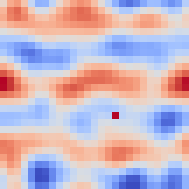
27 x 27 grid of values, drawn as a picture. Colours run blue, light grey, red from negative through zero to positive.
Lone odd cells: 1, higher than its neighbours. Stripes: horizontal, repeating 3 times. Average level on the scale: 50%.
